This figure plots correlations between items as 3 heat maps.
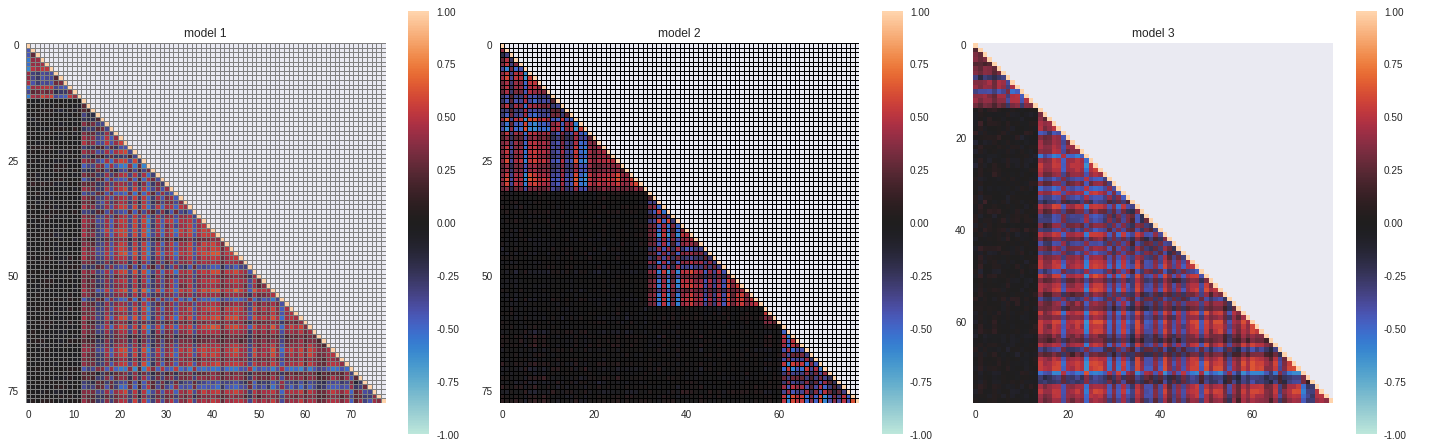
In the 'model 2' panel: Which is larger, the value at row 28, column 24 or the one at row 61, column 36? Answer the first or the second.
the first
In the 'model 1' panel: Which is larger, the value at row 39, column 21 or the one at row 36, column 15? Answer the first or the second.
the first
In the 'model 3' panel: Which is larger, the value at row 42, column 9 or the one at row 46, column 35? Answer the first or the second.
the second
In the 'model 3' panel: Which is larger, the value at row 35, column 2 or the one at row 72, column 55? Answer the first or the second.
the second
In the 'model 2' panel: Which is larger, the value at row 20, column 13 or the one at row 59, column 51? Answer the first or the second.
the first
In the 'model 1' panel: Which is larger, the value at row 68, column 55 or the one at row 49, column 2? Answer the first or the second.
the second
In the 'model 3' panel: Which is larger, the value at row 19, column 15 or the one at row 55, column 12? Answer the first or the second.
the second
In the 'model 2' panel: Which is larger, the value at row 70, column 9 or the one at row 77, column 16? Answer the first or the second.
the second
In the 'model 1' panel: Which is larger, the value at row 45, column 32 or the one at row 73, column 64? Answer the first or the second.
the second
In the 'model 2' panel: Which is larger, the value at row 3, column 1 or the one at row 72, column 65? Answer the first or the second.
the first
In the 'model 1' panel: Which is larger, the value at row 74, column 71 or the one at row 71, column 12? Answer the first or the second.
the second
